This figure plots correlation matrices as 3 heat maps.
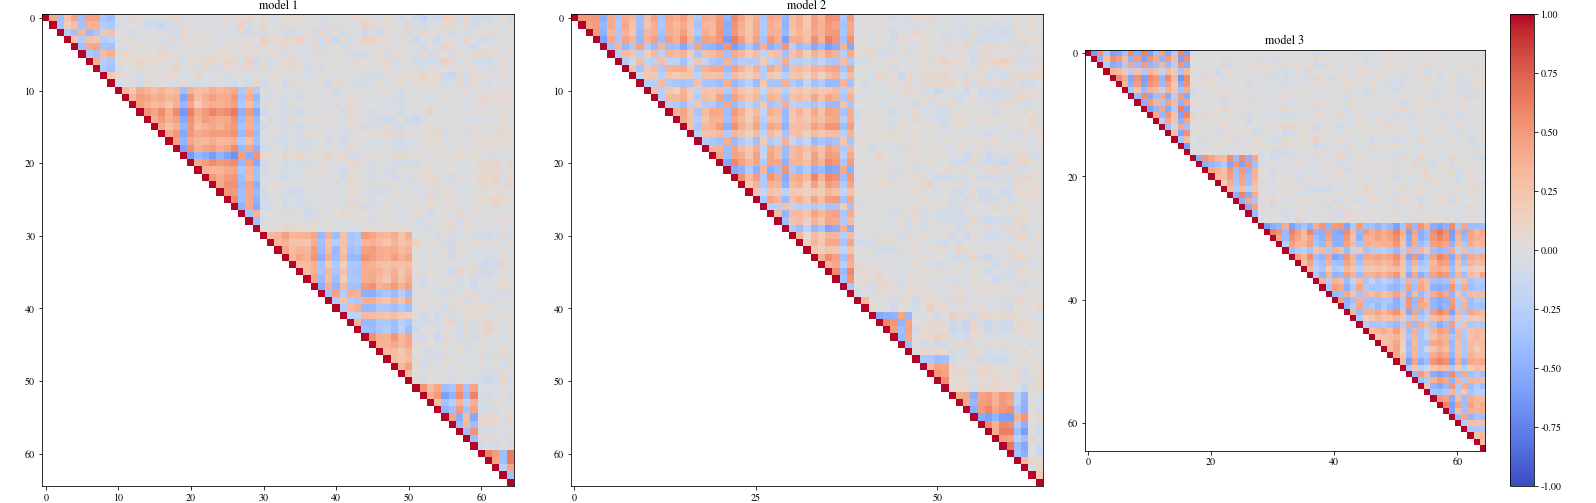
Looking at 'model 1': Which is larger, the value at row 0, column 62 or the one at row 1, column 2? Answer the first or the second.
the first
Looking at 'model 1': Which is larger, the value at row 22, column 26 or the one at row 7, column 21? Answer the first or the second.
the first
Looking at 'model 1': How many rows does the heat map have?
65
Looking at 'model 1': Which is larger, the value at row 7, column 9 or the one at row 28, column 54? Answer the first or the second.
the second
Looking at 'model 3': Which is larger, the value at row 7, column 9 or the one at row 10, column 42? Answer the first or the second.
the first
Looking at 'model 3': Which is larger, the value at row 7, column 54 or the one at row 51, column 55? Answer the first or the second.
the first
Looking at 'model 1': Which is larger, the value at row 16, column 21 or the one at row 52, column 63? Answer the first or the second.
the first
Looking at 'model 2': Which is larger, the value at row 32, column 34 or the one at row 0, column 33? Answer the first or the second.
the second
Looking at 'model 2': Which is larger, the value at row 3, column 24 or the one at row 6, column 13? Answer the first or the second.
the first
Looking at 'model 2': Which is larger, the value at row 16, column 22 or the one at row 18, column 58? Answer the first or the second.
the first
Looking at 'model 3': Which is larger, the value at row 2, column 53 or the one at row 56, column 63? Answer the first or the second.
the second
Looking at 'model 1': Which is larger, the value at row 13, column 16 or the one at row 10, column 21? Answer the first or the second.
the first
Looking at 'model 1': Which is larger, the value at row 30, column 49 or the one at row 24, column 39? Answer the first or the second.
the first
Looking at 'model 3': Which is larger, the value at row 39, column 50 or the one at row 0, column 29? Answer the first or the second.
the first
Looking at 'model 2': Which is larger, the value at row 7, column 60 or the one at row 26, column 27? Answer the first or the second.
the first
